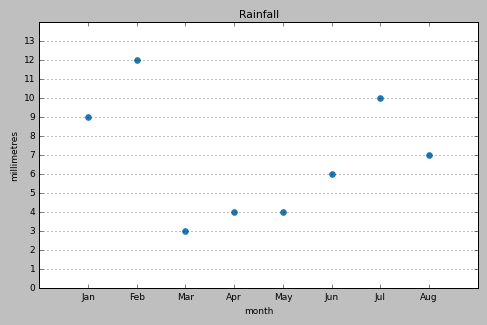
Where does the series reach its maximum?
Feb
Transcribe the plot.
Title: Rainfall
x-axis: month, ticks Jan Feb Mar Apr May Jun Jul Aug
y-axis: millimetres, ticks 0 1 2 3 4 5 6 7 8 9 10 11 12 13
Values:
9 12 3 4 4 6 10 7
